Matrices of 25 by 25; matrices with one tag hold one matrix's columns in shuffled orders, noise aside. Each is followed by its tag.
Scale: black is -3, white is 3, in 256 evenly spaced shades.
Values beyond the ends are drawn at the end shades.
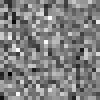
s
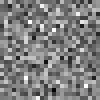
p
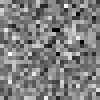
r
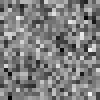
s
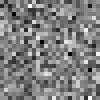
r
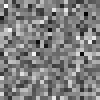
r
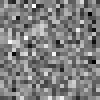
r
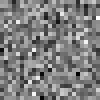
s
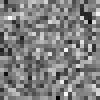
s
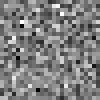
p
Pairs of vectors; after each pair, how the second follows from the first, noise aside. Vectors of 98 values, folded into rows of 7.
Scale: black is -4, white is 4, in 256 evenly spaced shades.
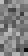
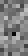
wrapped around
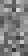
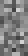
copied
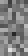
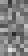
copied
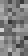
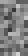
wrapped around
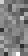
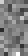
copied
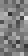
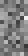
copied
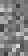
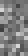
copied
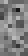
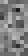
copied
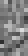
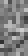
copied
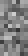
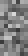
copied
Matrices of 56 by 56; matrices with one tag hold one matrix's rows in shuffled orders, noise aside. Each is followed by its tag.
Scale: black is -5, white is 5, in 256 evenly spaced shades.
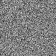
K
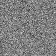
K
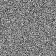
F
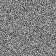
F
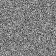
F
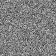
F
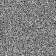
K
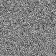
F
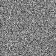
K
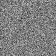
K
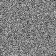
K
